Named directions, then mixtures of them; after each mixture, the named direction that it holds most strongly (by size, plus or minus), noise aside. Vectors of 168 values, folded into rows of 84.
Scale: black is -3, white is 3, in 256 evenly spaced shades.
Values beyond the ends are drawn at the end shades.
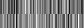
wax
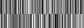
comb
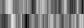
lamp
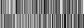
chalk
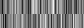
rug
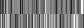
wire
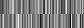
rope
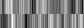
lamp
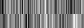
wire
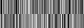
wax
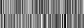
chalk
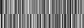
comb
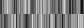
lamp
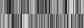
lamp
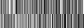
chalk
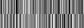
wax
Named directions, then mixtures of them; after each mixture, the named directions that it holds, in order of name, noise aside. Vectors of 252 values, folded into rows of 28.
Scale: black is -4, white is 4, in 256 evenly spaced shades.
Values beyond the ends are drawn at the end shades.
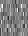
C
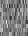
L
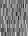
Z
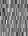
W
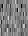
C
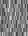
L, W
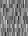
L, Z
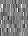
C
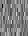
C, W, Z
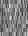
L, W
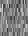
C, L, Z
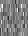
C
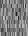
Z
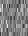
C, L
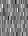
C, W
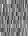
C, W, Z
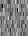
C, W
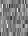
C, L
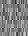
C, W, Z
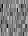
C, L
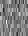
C, L, W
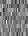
C, L, W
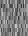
C, L, Z
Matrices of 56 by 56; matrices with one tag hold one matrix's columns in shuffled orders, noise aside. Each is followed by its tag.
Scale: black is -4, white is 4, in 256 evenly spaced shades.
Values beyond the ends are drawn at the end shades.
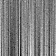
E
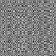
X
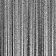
E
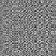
X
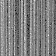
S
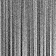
E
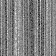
S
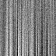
E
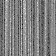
S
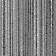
S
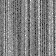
S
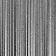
E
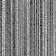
S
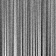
E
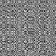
X
